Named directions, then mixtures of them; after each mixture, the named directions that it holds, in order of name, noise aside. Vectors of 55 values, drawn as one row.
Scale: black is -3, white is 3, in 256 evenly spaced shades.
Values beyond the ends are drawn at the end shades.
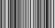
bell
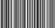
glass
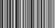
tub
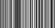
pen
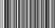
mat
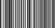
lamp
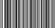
mat, tub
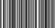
glass, tub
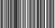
bell, glass, tub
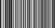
lamp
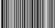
bell, glass, lamp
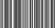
glass, mat, pen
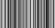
bell, mat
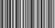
tub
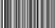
glass, mat, tub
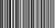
tub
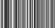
glass, mat, pen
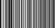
lamp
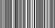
glass, lamp, pen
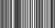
glass, pen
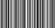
glass
